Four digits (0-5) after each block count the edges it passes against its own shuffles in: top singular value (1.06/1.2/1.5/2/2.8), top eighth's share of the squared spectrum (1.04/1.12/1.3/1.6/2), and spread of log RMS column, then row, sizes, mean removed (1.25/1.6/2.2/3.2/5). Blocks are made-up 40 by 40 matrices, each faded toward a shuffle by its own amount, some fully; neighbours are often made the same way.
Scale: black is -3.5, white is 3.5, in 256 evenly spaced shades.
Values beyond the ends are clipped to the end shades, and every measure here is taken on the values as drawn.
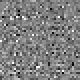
3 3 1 2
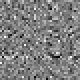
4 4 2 2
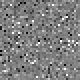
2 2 0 0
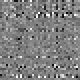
3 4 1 3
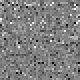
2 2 0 1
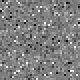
0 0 0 0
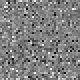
2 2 0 1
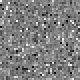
0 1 0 0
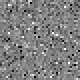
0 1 0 0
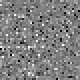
0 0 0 0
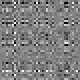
4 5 3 3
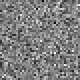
2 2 0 0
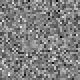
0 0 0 0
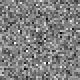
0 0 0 0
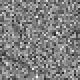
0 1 0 0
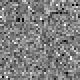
0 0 0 0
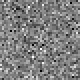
0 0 0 0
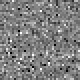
1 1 0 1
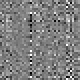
4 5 3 2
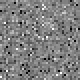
2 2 0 0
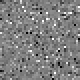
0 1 0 0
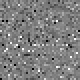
1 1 0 0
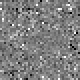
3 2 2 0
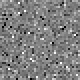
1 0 0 0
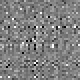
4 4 1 2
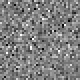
1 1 0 0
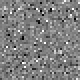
0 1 0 0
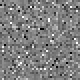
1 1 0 0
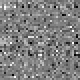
3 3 0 2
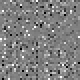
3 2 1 1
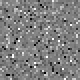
0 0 0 0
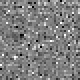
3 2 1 1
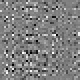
4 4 3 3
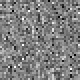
1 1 2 0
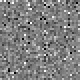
1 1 1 0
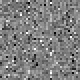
1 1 2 0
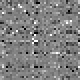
4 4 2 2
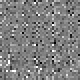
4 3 2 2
